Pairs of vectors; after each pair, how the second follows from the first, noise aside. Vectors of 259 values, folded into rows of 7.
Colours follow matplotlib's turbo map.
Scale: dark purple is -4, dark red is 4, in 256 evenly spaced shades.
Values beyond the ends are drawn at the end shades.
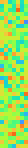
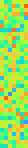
shuffled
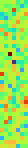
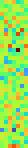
shuffled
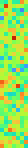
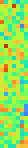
shuffled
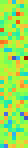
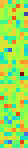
shuffled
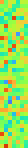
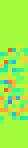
partly zeroed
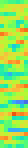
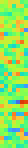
sign-scrambled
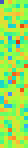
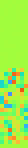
partly zeroed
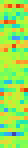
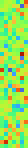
shuffled
